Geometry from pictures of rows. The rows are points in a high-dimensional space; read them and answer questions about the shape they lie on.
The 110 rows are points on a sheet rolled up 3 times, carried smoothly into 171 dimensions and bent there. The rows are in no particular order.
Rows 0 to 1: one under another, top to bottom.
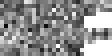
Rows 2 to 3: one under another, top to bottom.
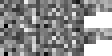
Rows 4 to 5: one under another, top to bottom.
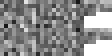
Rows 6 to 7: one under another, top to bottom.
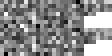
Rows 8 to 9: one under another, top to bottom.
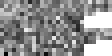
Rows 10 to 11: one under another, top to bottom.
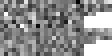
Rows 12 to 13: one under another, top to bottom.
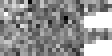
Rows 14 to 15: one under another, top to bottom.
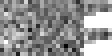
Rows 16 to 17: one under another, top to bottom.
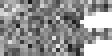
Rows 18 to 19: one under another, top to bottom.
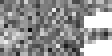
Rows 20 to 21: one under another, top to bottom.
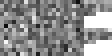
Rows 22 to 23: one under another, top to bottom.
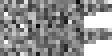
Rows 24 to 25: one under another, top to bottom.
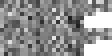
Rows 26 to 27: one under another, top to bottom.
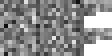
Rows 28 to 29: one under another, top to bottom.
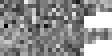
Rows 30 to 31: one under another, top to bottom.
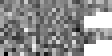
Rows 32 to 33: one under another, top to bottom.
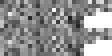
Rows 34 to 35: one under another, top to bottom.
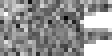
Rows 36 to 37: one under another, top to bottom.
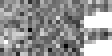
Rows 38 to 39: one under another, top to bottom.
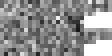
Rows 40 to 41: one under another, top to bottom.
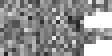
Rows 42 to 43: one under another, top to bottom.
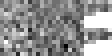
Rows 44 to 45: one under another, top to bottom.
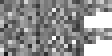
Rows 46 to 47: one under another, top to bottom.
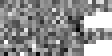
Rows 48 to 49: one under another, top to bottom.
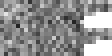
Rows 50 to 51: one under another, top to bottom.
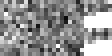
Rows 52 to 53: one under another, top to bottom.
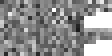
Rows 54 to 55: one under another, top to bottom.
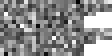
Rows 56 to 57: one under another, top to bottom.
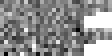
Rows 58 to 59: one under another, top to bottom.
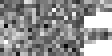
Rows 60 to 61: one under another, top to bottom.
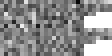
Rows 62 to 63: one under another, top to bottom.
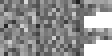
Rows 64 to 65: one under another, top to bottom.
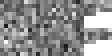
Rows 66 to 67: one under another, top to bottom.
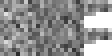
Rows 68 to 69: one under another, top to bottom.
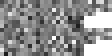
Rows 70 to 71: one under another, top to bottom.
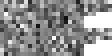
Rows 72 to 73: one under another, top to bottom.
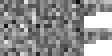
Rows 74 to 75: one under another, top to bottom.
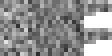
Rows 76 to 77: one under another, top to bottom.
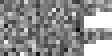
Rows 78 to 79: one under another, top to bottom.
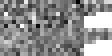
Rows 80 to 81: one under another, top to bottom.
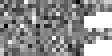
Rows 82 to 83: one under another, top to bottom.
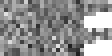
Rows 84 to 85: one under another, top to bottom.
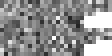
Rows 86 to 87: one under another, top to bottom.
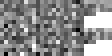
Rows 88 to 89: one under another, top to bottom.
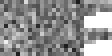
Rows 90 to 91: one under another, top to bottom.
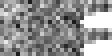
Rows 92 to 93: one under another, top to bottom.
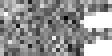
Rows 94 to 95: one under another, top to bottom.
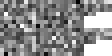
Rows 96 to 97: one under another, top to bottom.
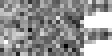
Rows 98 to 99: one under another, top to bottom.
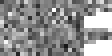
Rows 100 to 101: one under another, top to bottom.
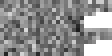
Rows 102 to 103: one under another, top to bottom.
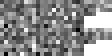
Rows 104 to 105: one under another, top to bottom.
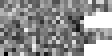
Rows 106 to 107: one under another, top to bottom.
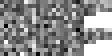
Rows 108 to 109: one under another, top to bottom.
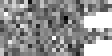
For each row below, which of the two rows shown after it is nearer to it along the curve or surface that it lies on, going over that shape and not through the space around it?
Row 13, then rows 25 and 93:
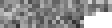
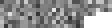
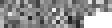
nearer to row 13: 25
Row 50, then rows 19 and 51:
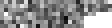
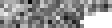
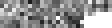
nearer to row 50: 19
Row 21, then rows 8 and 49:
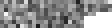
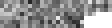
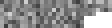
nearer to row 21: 8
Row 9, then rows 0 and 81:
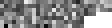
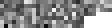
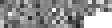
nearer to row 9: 0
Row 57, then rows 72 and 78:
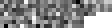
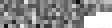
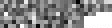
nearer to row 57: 78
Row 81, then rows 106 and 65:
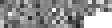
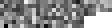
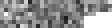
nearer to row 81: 106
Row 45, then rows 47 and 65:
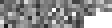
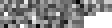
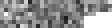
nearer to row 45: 47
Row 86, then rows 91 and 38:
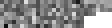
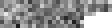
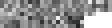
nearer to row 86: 91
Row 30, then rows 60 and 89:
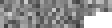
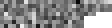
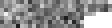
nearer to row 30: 60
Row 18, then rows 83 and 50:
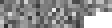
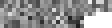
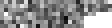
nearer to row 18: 83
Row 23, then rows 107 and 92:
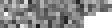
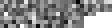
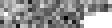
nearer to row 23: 107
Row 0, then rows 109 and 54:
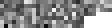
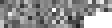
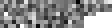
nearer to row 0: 109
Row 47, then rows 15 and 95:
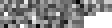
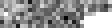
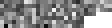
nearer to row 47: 95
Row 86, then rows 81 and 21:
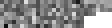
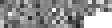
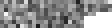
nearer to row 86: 21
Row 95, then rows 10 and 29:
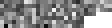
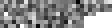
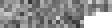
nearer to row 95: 10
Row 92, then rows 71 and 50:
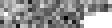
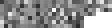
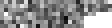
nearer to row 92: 50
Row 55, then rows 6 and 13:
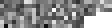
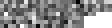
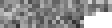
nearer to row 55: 6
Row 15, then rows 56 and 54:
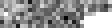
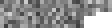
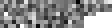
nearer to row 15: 54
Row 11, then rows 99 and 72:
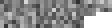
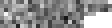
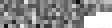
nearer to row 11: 72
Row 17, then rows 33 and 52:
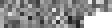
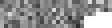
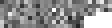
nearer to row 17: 52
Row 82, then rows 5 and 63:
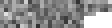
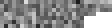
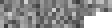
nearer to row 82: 5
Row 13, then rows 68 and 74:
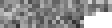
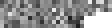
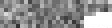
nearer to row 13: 74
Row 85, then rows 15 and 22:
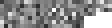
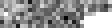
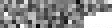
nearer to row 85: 22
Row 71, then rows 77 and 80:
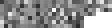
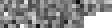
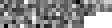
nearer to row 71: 80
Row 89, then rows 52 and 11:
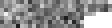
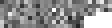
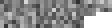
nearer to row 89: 52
